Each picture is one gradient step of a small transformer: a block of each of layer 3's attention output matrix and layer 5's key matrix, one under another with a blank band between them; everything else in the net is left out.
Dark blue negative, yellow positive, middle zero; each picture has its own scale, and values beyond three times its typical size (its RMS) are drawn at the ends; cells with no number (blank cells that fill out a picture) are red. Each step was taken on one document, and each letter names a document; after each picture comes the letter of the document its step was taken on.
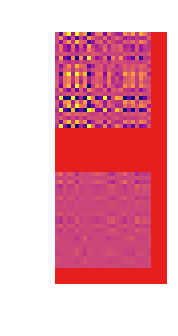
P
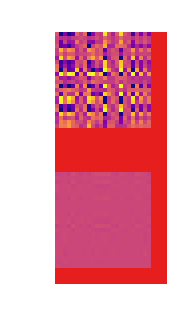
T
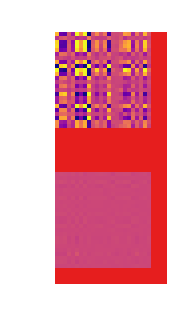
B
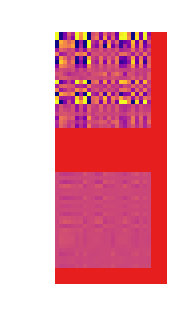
B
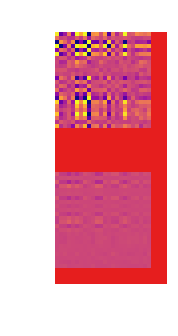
B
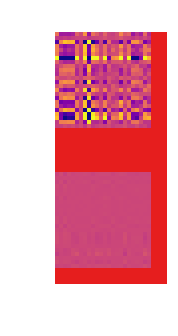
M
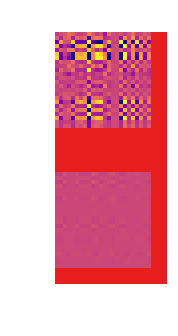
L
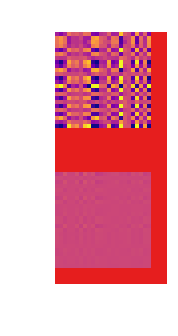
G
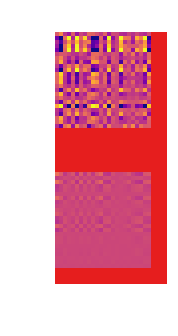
P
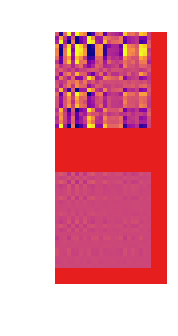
P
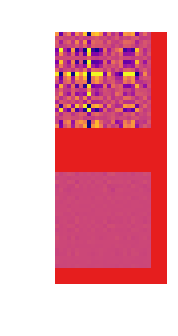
L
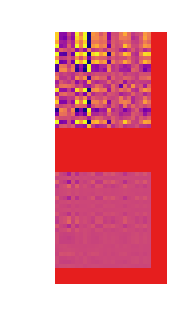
B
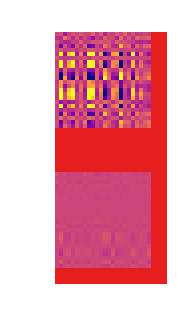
T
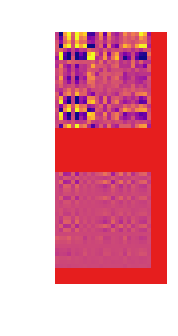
P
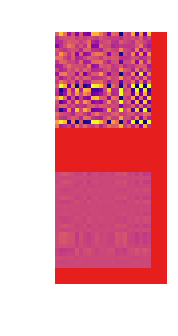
G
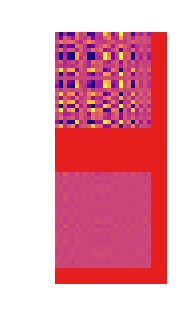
T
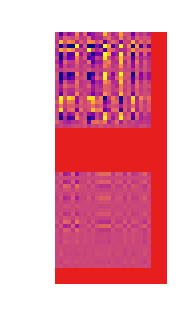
T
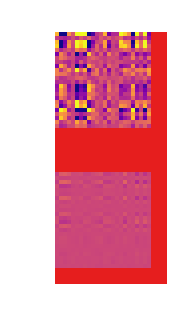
B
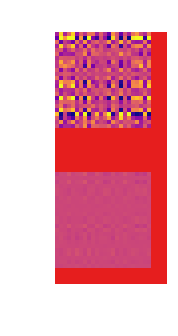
M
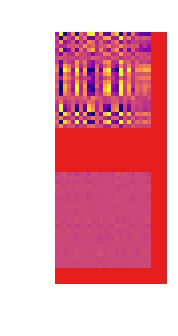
T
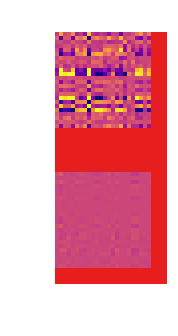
M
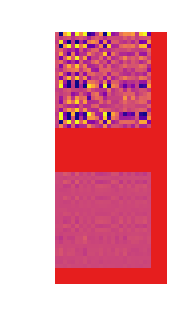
P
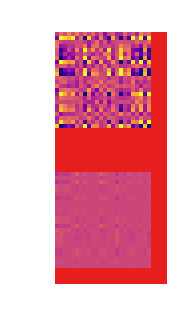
M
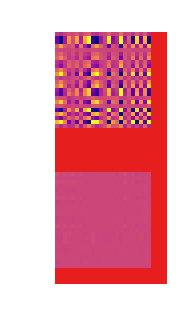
G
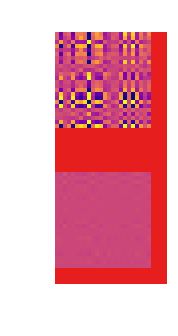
L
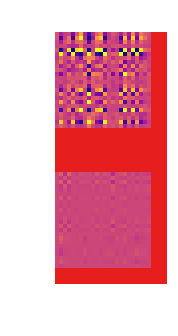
L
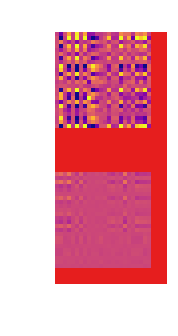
P
